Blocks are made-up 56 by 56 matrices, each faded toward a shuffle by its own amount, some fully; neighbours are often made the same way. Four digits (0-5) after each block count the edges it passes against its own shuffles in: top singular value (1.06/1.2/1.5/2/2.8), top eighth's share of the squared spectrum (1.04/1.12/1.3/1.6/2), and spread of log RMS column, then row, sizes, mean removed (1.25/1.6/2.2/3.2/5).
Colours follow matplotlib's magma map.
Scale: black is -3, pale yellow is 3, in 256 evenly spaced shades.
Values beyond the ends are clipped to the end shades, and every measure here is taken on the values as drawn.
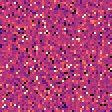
1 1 0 0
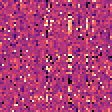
3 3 2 1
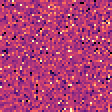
1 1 0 0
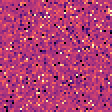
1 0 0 0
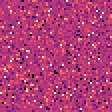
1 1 0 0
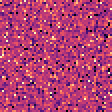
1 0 0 0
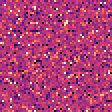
0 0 0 1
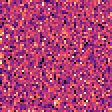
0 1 2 0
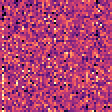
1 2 3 0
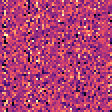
1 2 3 0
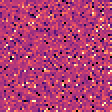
3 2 1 1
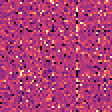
4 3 2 1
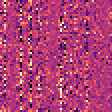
2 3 4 0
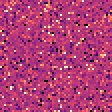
0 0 0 0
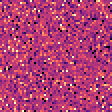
0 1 0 0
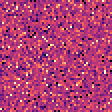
1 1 0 0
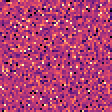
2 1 0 0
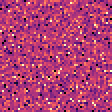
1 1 0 0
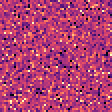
2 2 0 0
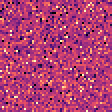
1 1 0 0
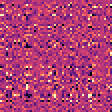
4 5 3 3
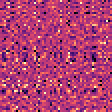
4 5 3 3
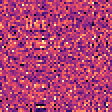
4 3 2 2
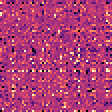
4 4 2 2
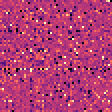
3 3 1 1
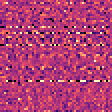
4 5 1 3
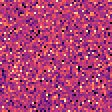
0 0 0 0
